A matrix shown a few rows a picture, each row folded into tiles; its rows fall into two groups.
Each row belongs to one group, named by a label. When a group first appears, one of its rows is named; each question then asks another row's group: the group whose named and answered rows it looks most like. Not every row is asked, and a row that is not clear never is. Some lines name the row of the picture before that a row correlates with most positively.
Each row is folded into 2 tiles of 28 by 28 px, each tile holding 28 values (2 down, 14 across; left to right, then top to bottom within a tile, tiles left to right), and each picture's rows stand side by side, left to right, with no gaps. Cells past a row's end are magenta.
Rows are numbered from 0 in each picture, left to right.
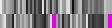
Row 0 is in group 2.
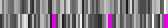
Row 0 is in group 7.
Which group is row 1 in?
2
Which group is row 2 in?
7
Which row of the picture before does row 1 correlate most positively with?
1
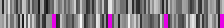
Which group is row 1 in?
7
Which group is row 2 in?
7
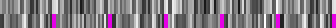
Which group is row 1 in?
7
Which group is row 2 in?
7
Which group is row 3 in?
2
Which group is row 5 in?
7
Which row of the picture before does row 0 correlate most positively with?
1
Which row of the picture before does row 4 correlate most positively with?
1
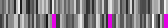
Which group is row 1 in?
7
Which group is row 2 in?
7
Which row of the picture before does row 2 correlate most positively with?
4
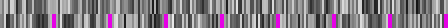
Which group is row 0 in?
2
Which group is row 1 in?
2
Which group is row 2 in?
2
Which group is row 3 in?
2
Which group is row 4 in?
2
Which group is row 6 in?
2
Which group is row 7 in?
7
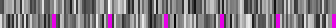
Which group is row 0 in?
2
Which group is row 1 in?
7
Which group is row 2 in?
2
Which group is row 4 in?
7
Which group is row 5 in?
2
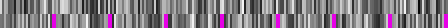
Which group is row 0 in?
7
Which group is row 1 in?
2
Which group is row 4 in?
7
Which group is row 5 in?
2
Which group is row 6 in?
2
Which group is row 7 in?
2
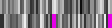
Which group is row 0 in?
7
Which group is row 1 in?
7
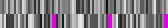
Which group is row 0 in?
2
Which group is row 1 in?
7
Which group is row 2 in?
2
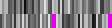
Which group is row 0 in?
7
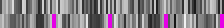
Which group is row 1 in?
2
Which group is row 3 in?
7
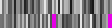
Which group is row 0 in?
7
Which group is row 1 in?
2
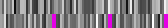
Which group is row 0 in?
2
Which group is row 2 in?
7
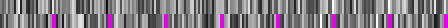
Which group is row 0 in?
7
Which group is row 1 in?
7
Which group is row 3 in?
2
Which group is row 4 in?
2
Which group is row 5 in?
7
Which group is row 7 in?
2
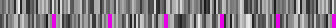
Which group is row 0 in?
7
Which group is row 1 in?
2
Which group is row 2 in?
2
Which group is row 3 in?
2
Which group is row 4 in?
7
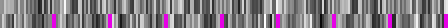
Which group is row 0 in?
2
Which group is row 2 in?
2
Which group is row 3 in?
2
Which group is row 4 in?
7
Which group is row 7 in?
7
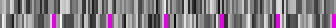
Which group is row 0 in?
2
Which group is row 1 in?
2
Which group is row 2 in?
2
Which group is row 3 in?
7
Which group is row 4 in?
7
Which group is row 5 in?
2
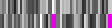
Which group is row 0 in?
7
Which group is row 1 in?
2
